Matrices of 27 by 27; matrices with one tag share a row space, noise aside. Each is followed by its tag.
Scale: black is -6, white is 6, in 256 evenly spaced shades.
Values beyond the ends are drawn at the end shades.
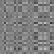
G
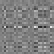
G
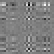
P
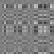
G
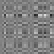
G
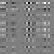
P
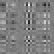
P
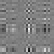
P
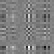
P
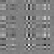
P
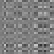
G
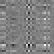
P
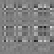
G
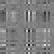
P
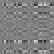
G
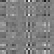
P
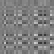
G
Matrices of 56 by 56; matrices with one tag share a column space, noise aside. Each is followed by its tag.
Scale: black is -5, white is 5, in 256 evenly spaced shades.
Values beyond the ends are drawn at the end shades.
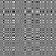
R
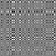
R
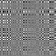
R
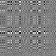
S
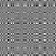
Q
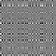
Q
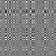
R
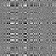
Q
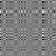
R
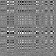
S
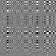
S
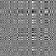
R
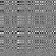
S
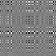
S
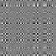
Q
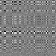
S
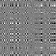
Q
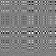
S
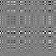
S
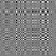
R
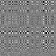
S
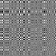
R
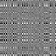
Q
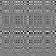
S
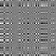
Q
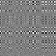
S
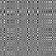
R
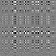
S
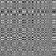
R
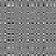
Q
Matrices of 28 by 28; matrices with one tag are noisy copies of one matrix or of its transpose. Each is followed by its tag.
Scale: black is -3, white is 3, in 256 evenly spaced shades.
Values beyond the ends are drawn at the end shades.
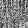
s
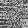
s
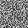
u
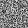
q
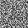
u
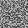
u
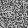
q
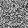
u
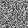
u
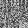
s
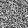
q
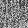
s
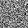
u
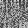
s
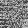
s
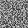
u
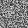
q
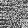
s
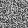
q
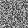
u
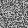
q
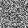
u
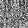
s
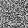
u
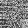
s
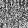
s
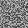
u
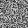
q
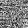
s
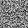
u
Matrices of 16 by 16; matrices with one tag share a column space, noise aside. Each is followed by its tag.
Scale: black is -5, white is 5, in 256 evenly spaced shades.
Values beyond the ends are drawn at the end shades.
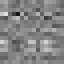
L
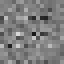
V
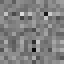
L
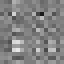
L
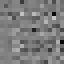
L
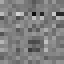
L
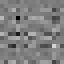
V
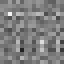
L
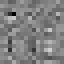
L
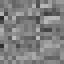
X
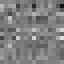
X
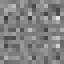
X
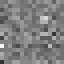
V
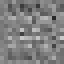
X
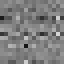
V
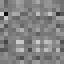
L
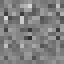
X
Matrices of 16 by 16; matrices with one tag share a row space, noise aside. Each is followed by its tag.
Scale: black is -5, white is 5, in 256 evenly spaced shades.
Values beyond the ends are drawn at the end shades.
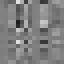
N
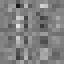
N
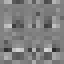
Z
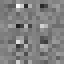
N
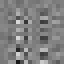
N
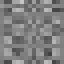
Z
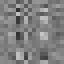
N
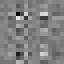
N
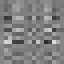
Z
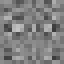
Z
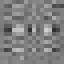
Z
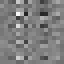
N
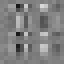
N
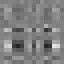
Z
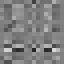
Z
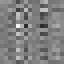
N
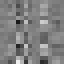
N
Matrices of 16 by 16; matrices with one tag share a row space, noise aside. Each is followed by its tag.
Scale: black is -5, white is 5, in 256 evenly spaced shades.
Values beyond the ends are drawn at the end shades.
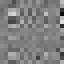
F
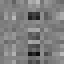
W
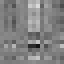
W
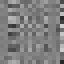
F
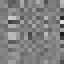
F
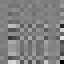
F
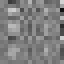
F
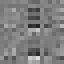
W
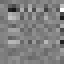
F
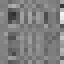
F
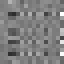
F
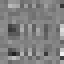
F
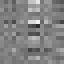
W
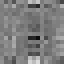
W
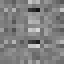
W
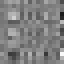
F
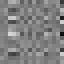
F
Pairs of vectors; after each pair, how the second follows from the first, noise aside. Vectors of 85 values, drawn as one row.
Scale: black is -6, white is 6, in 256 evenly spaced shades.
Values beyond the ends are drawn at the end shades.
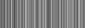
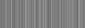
shrunk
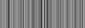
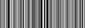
scaled up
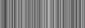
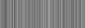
shrunk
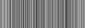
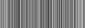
reversed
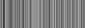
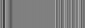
partly zeroed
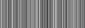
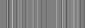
partly zeroed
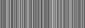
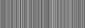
shrunk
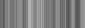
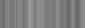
shrunk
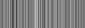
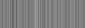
shrunk
